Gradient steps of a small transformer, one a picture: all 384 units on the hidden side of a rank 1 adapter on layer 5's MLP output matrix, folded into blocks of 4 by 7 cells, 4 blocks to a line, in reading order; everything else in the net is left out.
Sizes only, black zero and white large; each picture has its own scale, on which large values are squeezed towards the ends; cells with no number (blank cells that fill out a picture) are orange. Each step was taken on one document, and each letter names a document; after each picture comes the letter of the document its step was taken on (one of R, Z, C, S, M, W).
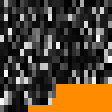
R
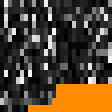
R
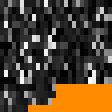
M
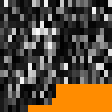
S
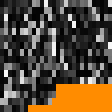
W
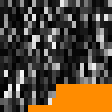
S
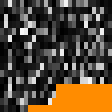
S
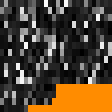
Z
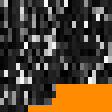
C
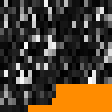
C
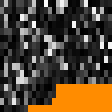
Z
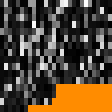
Z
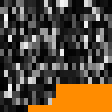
W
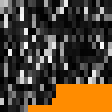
Z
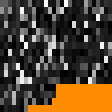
Z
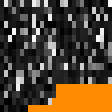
S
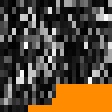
W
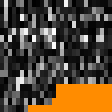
W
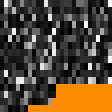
R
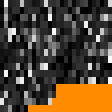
R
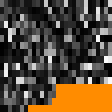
M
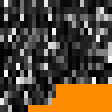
R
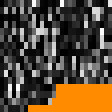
S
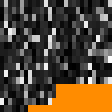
R
